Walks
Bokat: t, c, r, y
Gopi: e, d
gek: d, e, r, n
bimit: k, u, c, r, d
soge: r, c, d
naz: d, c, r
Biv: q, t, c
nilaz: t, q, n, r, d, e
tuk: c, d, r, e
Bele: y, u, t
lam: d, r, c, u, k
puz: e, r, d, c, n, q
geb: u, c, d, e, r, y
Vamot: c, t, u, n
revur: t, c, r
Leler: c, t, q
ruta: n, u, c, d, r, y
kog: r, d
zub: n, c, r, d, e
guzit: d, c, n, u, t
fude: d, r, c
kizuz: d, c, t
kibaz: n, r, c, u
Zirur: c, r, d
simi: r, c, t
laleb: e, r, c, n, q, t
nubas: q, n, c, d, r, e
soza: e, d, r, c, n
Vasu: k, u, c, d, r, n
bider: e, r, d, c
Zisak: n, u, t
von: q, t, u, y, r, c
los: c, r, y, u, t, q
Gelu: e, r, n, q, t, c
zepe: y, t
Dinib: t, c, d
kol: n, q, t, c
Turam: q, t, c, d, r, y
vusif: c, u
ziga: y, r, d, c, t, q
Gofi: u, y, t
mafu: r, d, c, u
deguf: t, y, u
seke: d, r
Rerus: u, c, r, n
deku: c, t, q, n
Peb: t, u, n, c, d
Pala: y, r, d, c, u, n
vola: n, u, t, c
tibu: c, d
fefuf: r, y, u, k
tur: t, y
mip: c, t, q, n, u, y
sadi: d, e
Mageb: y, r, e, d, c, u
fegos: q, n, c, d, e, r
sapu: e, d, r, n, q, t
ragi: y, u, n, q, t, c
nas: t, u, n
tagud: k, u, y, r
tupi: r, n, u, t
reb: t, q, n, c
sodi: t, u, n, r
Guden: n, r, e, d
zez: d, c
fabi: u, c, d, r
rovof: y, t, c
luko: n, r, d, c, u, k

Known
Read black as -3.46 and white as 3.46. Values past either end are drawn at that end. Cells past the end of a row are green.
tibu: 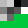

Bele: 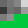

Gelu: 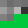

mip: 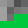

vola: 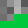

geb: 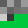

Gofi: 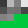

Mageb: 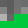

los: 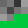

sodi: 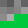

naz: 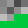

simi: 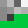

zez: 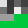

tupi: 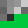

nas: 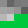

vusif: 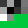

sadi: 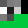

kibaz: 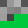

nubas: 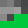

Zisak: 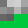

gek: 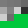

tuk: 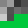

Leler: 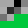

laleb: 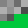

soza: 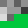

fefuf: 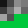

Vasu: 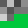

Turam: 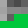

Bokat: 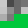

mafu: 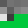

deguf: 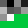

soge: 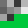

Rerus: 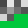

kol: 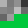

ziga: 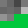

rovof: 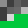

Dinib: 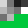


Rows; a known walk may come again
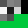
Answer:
sadi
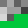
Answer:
soza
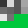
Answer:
fabi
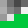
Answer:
revur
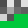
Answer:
Rerus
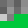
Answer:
Pala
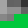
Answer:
nilaz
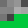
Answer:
Guden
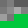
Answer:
fegos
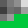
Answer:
Bele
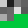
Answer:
fude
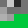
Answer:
Vamot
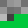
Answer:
ruta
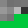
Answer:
Gelu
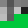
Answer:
bider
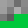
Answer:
guzit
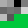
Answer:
Zirur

